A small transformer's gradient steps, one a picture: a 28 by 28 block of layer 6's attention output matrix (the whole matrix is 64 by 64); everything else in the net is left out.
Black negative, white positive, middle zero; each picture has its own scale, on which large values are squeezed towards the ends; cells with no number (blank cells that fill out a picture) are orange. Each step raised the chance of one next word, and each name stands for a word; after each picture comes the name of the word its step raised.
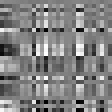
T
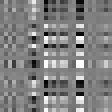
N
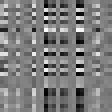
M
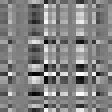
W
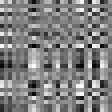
N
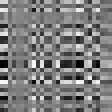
N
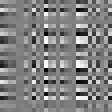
N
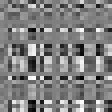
T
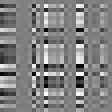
W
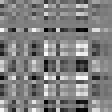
T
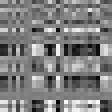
T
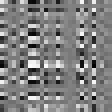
N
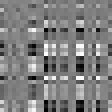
T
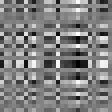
N
